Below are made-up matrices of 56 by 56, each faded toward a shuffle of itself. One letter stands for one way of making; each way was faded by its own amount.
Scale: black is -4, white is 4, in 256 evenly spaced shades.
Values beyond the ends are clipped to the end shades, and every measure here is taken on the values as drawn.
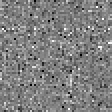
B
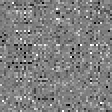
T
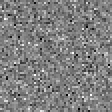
B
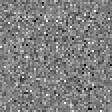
B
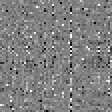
T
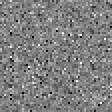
B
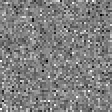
B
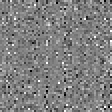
T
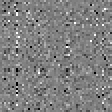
T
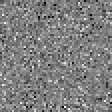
B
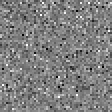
B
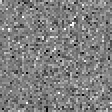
B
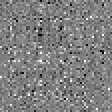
T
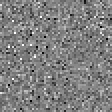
B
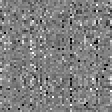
T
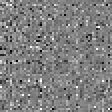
T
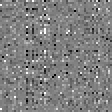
T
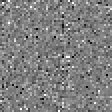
B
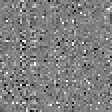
T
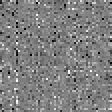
T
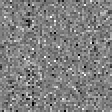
B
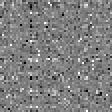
T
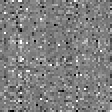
T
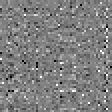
T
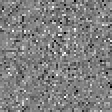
B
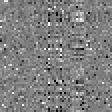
T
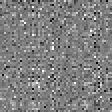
T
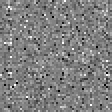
B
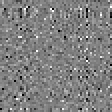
T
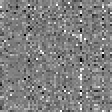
T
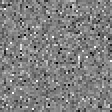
B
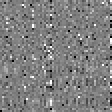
T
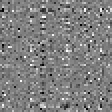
T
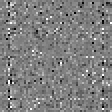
T
